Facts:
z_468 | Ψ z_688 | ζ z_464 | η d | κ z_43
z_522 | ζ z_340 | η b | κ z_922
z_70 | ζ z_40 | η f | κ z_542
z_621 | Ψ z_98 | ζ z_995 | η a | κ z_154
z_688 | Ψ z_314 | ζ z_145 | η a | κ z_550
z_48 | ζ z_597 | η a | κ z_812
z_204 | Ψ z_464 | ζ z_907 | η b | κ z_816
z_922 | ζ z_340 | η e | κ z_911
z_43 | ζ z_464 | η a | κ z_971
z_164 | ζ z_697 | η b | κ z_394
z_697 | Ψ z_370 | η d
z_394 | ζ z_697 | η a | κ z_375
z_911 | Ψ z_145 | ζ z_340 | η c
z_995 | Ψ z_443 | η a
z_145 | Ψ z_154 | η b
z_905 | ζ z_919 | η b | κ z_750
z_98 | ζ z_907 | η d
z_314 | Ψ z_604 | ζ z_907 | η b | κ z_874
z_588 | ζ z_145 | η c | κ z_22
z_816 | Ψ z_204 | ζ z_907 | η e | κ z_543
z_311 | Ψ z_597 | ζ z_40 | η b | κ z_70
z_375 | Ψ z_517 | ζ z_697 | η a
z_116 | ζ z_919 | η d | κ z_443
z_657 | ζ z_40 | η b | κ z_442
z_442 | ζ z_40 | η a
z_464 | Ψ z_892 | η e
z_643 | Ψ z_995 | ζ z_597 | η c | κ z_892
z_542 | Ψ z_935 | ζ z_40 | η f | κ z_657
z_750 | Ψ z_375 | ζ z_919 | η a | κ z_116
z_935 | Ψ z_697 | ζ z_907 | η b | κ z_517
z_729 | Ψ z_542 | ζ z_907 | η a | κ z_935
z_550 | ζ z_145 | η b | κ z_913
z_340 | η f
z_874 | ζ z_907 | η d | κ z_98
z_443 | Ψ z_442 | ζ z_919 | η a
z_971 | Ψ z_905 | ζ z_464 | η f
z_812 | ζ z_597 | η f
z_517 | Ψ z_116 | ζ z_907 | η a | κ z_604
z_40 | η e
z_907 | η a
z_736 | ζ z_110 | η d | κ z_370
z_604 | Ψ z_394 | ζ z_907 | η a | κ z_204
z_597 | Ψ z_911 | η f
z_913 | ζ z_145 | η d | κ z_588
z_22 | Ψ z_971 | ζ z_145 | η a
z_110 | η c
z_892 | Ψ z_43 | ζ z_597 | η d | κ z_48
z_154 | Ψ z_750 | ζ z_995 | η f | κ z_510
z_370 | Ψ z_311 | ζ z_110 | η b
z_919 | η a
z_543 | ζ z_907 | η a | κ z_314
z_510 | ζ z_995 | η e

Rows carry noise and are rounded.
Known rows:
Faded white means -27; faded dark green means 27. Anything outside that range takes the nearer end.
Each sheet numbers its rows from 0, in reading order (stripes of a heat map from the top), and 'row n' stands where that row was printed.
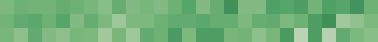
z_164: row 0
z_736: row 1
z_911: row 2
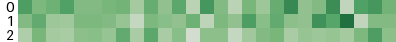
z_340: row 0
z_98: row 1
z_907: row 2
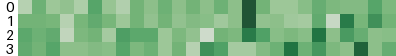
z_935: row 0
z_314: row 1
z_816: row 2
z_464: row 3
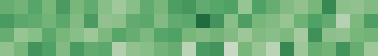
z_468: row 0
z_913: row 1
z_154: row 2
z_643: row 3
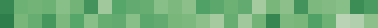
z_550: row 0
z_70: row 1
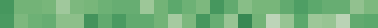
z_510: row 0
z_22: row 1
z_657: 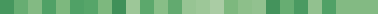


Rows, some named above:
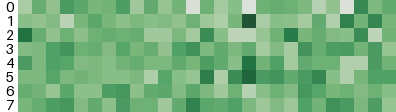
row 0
z_995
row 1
z_314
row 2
z_40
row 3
z_812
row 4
z_971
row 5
z_905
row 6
z_621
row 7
z_812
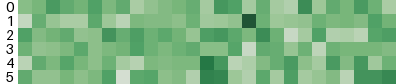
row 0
z_643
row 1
z_935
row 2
z_22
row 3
z_375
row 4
z_697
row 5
z_145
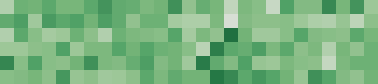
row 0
z_48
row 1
z_442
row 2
z_935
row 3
z_750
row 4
z_588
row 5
z_116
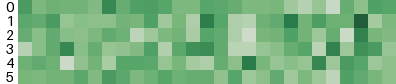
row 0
z_688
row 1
z_464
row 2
z_110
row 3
z_597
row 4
z_816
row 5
z_394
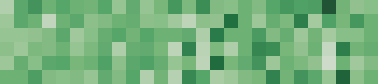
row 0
z_892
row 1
z_204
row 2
z_750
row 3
z_919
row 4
z_443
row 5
z_464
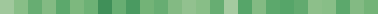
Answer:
z_43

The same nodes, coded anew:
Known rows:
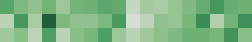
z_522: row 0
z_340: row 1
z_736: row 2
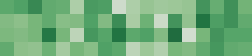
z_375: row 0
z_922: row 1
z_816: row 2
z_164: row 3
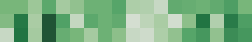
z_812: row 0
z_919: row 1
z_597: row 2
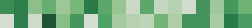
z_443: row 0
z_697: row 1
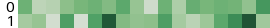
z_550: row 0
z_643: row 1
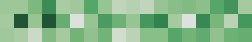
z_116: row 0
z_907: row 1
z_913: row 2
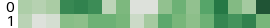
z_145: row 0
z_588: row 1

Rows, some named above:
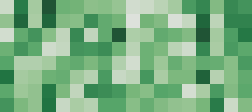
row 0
z_597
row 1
z_995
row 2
z_40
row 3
z_442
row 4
z_550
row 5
z_688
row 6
z_204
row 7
z_314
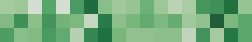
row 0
z_643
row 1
z_935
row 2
z_43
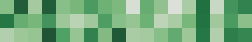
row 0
z_995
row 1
z_394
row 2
z_464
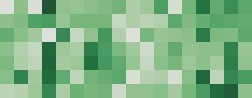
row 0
z_110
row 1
z_154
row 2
z_22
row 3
z_892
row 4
z_892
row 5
z_919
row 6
z_911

